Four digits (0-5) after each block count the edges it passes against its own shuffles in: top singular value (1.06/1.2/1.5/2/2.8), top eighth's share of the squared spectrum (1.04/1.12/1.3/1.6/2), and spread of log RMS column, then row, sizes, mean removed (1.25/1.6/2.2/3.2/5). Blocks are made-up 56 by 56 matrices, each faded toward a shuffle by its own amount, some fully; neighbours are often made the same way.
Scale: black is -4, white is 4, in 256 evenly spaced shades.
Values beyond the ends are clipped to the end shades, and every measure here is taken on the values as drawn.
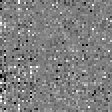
2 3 2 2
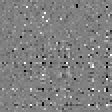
2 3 2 2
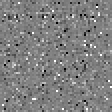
1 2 0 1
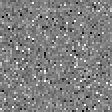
0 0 0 0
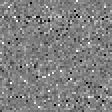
2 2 0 1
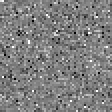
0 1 0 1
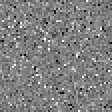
0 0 0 0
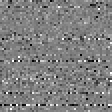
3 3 0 3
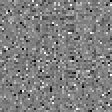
3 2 0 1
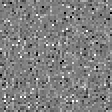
3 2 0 1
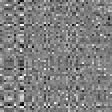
5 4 3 3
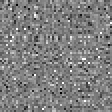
4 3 2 1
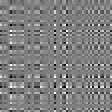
5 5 4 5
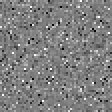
2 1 0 0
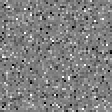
0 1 0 0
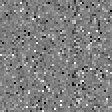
2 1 1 0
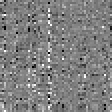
4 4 3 1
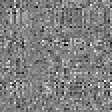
4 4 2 3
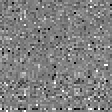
4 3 1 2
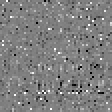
3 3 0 1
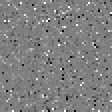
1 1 0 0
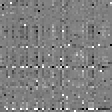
4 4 2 2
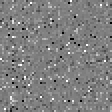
3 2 0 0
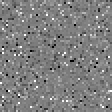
1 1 0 0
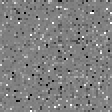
2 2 0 0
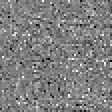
3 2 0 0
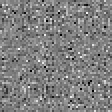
3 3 1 1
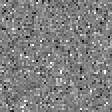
2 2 0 0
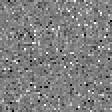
1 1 0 0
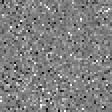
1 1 0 0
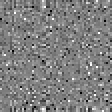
4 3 1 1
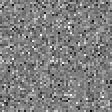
3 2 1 1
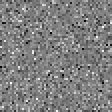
2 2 0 0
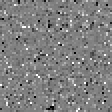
2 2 0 0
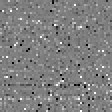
3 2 0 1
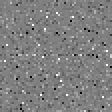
2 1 0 0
